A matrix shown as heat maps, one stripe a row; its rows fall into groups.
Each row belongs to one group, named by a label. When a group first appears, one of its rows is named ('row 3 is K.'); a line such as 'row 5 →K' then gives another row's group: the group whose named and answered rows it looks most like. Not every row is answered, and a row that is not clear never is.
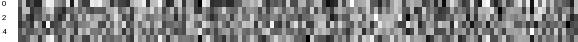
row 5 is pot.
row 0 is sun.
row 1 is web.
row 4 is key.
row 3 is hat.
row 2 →key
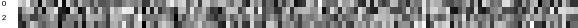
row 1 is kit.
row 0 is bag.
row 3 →pot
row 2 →key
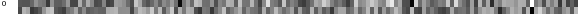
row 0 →key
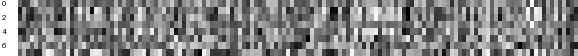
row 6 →bag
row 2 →key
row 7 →sun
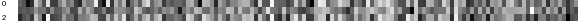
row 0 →hat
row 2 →hat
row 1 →key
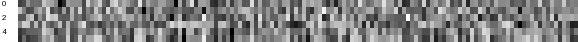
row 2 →kit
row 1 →hat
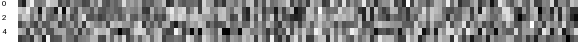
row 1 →bag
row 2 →bag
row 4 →sun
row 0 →kit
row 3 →key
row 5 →hat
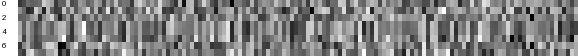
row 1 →hat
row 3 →bag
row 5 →bag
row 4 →bag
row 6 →kit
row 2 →pot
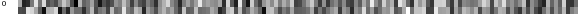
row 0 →pot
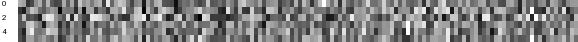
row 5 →kit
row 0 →hat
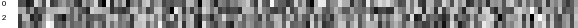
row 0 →hat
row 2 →web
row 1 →sun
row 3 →web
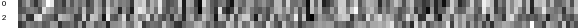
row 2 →hat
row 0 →web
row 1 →web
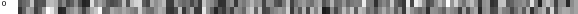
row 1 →kit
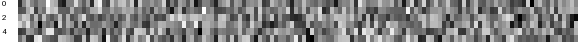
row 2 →bag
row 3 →bag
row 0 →kit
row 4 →web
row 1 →kit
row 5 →hat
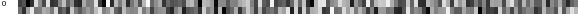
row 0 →hat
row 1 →kit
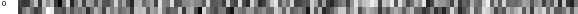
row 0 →pot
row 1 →web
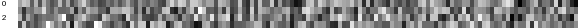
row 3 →sun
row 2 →bag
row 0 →bag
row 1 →kit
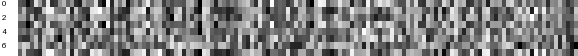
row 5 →pot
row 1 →sun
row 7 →sun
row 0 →hat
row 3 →hat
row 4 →sun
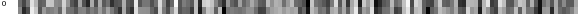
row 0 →pot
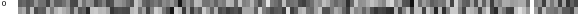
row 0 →key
